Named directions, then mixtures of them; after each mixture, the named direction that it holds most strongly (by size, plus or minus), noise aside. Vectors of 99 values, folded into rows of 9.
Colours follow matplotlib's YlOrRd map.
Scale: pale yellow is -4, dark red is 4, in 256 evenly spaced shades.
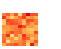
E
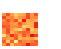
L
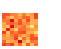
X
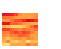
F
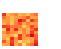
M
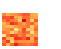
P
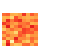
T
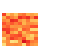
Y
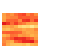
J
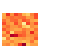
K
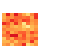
K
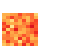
X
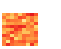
E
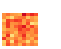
T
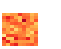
P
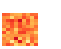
X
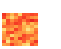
E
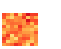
E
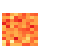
T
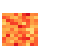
E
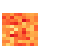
P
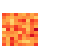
M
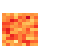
Y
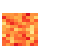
P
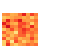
T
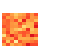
L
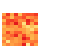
E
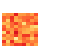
T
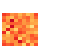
X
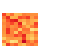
Y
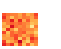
X
